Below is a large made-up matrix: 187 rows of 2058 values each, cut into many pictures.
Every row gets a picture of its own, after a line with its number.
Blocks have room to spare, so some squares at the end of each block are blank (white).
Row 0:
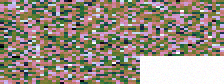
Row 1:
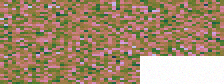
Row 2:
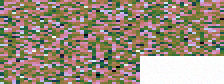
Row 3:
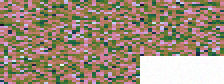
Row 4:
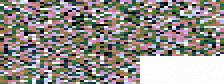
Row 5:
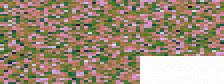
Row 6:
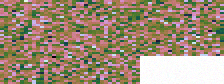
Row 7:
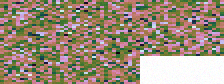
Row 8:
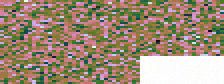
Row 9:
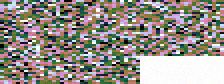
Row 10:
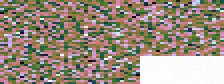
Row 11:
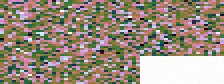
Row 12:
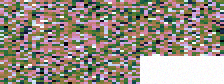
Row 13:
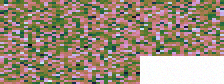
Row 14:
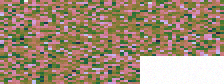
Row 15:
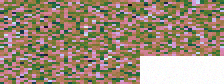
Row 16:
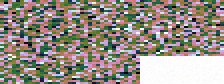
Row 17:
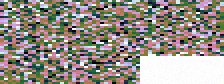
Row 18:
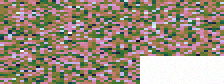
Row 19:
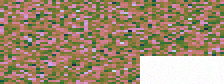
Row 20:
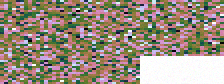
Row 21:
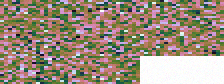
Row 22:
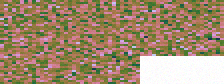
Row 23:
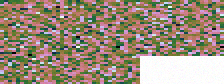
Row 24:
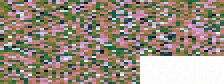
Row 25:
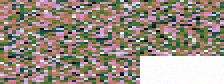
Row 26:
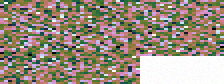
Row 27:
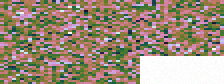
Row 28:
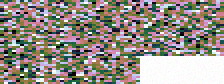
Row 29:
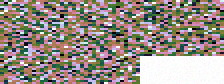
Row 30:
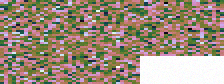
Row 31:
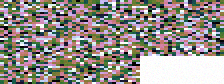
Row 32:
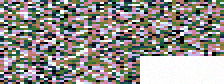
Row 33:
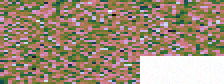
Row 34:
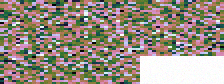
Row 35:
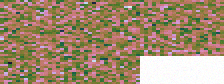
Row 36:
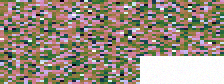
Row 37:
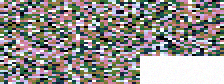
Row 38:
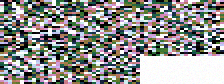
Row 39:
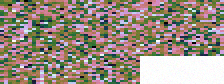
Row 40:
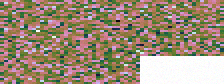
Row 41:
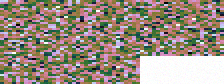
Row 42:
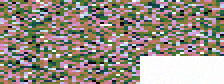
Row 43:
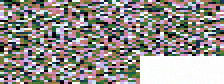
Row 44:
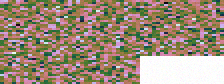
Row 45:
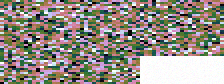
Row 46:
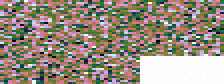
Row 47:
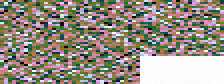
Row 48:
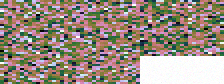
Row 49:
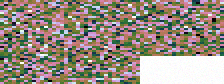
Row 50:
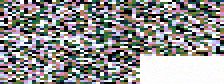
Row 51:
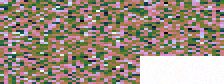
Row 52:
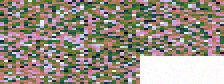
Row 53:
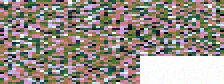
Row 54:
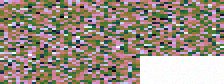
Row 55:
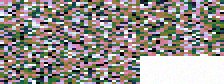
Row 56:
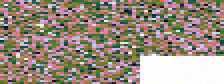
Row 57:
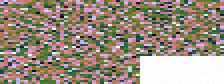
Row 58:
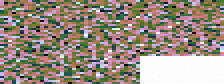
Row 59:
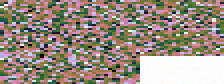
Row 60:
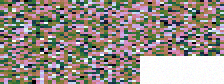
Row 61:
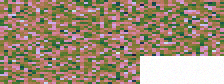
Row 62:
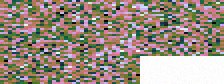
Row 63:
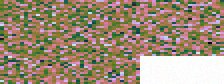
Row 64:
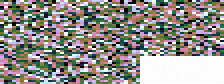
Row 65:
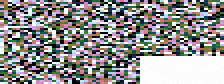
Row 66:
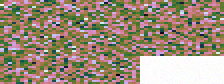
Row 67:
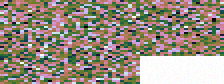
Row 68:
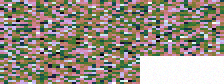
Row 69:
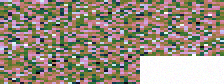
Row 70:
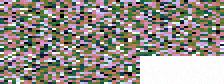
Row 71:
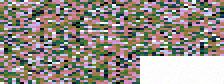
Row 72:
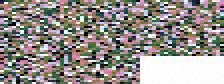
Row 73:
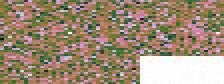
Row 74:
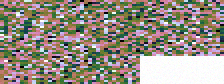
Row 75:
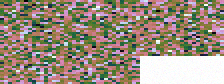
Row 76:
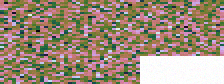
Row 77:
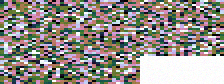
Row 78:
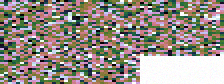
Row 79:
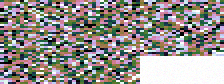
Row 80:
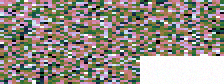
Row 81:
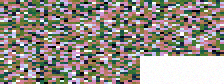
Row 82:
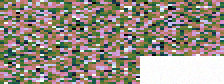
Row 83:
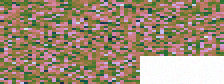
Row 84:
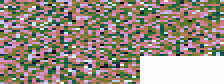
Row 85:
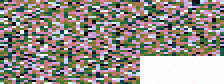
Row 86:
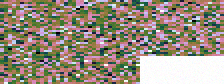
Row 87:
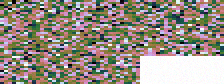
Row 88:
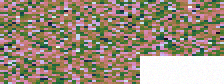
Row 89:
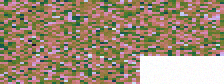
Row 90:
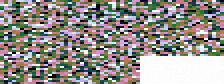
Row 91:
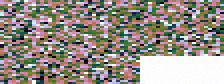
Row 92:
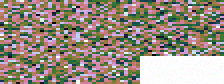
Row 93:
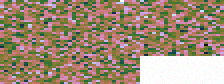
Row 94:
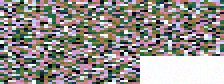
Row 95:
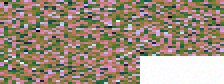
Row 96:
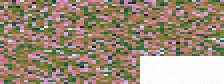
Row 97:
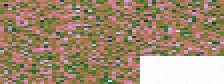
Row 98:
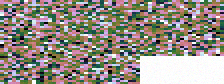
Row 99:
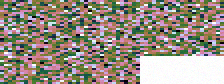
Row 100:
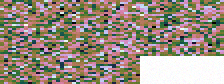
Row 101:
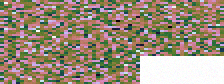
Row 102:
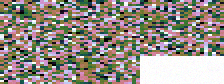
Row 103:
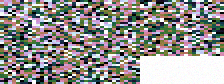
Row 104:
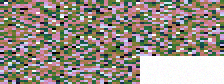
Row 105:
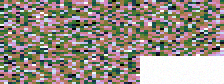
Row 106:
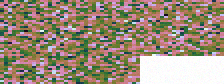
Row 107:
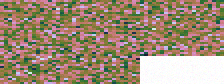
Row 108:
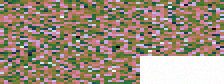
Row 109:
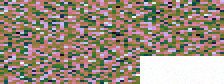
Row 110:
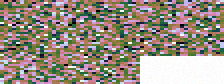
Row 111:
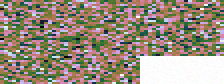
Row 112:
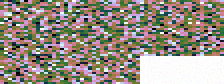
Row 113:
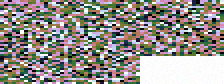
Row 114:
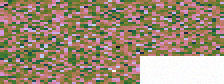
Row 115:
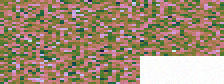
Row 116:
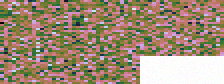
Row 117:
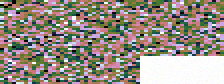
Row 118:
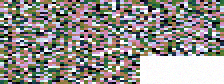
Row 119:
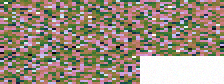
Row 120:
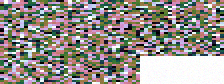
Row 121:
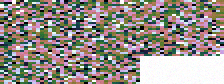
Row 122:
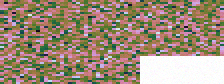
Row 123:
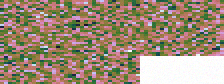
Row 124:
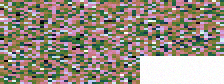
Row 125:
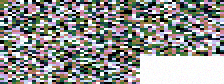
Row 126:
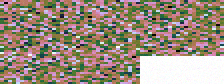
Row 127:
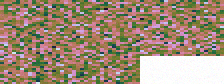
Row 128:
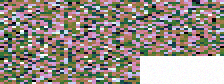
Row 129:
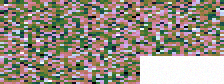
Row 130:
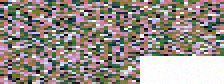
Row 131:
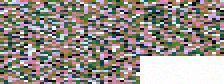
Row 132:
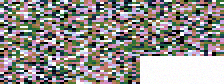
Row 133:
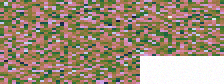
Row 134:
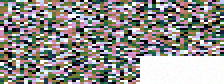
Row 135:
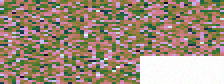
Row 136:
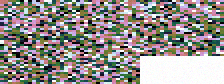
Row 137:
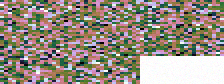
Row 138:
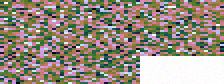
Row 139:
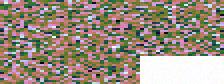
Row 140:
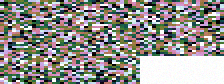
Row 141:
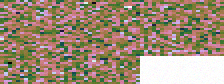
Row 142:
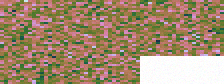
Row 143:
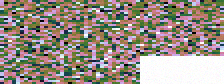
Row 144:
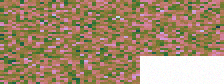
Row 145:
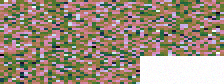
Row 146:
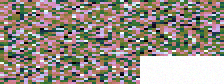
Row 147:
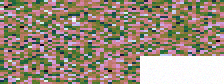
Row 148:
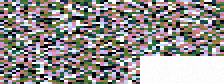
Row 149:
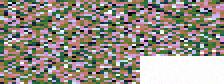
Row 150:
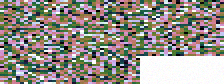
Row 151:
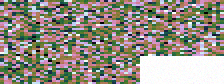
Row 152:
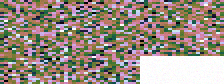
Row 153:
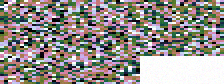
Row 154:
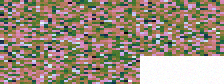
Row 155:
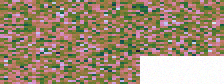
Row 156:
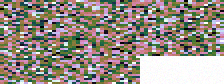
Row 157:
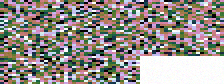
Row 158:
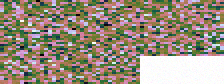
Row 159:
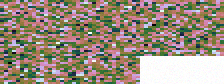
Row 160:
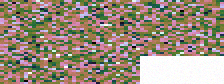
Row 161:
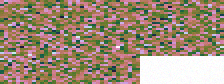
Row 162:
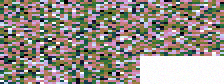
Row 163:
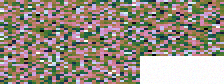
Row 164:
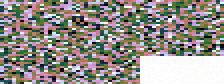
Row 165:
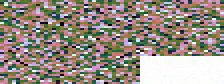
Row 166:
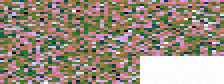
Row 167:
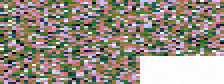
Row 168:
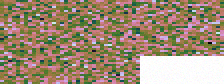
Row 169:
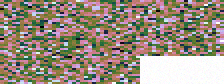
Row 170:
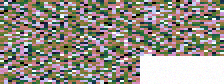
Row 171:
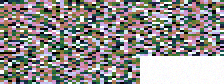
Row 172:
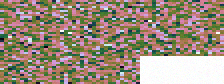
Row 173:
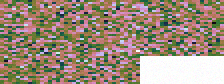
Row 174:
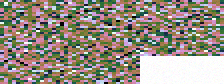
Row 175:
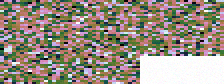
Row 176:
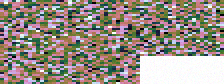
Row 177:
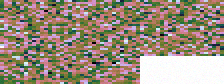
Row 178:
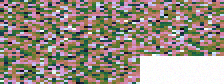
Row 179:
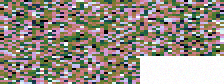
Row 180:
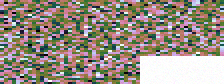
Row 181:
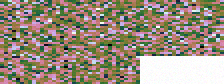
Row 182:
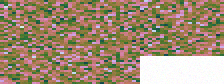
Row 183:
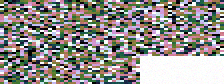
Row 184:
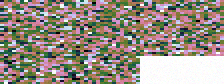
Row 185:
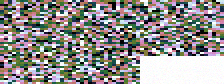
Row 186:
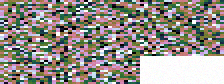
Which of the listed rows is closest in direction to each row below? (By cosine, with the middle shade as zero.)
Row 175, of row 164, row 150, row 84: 84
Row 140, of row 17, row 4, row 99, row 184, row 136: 17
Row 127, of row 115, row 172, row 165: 165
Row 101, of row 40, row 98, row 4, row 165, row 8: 40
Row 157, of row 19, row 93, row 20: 19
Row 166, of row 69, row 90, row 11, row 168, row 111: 168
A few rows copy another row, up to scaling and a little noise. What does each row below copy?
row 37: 88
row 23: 171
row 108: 183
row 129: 13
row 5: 167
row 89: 78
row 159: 28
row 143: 58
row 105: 123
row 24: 73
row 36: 134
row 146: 25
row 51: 30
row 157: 152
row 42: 160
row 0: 9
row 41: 44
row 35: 141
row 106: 178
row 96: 64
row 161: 54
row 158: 38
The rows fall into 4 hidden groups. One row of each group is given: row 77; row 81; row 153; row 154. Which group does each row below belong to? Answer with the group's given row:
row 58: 153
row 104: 153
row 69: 77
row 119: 153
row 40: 153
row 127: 81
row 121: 77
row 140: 77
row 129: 153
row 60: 154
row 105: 81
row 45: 81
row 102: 81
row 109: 153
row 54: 153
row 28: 81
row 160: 77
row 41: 153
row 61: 81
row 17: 77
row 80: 154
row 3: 81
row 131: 153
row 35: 81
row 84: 77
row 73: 81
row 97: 81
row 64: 77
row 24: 81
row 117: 77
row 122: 153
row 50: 154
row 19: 81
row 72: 153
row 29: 153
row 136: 154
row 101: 153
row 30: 153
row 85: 153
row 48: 81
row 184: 81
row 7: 81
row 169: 154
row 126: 153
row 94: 154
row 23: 153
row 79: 81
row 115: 81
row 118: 154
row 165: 153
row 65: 77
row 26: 153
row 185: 154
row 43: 77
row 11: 81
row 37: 81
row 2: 153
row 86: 81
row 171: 153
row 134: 81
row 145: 77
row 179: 154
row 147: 77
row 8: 154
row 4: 77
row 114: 153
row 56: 154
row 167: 81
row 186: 81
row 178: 81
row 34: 77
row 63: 81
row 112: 77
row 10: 153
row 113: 153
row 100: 154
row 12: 154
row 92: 81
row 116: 77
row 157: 81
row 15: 153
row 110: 77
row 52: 154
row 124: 154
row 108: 153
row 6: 154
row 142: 154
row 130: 77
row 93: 77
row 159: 81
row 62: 154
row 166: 81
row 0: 77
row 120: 153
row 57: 153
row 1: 154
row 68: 154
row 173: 154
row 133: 153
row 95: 153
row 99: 81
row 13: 153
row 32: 81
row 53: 153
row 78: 77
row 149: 77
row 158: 77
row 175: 77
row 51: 153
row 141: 81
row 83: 77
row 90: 154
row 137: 77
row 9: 77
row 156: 154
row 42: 77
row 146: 81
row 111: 154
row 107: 77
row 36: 81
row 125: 154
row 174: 153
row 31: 154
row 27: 81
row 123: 81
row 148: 81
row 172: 81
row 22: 154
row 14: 154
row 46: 154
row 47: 153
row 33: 77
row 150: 77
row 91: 154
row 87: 77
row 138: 153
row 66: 77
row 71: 77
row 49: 153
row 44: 153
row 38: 77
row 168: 81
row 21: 81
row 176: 153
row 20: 81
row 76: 153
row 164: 77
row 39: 154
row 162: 81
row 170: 153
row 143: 153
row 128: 153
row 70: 153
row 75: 154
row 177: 77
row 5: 81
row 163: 81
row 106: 81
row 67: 153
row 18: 81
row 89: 77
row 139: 153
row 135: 153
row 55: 154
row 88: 81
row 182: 77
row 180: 153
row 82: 81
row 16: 153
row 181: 77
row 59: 153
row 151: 77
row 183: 153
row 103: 154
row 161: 153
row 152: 81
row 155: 154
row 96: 77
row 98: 154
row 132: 81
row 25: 81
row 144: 81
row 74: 154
